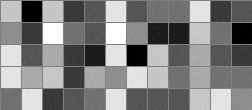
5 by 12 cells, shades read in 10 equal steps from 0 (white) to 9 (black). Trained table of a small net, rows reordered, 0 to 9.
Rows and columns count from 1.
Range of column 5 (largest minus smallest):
5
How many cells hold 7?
7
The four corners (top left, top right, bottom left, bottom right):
2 6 5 4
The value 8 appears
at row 2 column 8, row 2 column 9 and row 3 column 5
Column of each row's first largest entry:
2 12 7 4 3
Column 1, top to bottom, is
2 4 1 1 5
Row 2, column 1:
4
